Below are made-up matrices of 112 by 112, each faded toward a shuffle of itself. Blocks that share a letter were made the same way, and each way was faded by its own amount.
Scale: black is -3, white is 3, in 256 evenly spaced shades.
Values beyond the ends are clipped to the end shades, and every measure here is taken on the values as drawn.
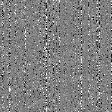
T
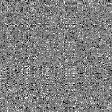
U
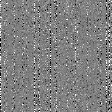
T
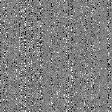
T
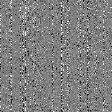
T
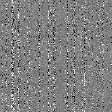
T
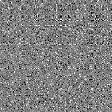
U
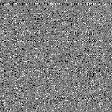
U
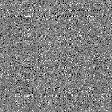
U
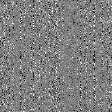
T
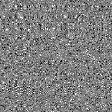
U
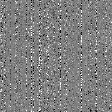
T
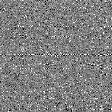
U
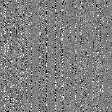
T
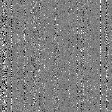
T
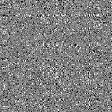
U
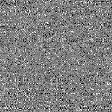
U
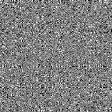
U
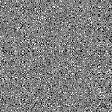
U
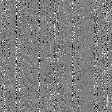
T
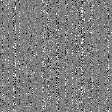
T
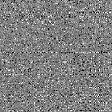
U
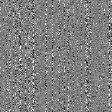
T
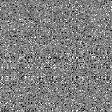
U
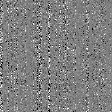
T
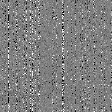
T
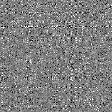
U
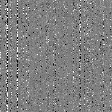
T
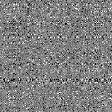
U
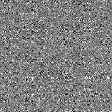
U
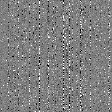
T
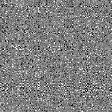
U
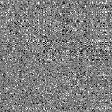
U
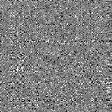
U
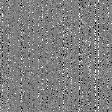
T
